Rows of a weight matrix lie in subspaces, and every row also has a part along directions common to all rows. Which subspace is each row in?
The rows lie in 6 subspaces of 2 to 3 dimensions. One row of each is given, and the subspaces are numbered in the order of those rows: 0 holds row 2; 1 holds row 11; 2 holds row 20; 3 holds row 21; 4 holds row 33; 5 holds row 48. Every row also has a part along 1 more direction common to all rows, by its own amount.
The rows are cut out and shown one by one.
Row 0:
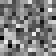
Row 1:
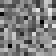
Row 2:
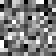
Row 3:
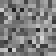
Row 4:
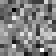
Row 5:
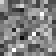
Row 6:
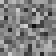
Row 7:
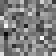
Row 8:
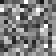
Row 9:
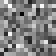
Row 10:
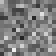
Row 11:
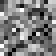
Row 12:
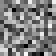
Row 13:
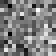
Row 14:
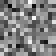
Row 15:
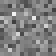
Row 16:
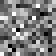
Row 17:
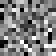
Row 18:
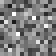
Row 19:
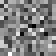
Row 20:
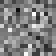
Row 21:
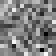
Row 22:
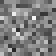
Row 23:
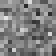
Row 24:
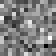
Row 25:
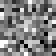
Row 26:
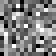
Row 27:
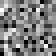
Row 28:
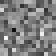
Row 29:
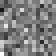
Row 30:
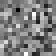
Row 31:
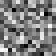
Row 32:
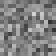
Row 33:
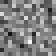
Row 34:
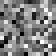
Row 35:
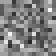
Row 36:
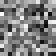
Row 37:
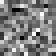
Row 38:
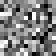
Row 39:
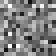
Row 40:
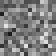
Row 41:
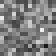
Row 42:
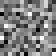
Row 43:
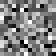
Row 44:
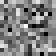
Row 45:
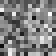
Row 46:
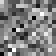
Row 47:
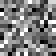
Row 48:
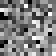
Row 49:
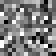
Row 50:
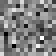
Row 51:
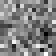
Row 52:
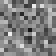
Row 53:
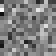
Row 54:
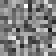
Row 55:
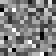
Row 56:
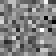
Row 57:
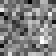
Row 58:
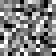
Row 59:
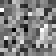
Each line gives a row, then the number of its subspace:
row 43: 5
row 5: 1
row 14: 4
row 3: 0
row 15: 1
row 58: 3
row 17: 5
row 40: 3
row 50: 3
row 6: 2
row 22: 1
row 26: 3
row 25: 5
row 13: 4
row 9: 4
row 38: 2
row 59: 0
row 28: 0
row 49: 0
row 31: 0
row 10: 1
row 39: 4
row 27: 3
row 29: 3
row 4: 3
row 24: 5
